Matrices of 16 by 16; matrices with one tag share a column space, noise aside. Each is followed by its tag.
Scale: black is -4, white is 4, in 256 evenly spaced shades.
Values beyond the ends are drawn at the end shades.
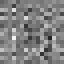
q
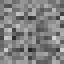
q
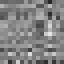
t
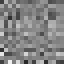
t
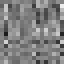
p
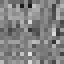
p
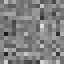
t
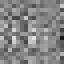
q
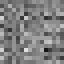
q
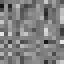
p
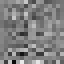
t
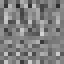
p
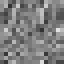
p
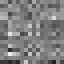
t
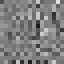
t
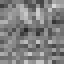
p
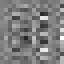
q
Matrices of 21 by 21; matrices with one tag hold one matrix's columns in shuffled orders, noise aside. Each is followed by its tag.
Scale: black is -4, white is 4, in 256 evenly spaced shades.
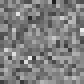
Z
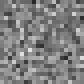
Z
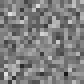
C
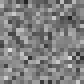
Z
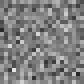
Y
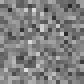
Y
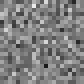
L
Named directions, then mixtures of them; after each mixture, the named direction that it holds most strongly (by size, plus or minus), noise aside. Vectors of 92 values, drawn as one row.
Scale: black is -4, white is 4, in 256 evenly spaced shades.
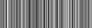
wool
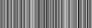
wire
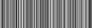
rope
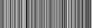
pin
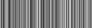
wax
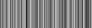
pin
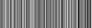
wire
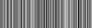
wire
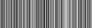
wire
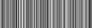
rope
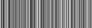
wax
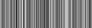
rope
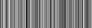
wax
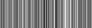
wire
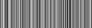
wax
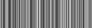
wax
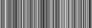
wax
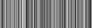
pin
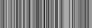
wool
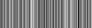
wire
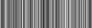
wax
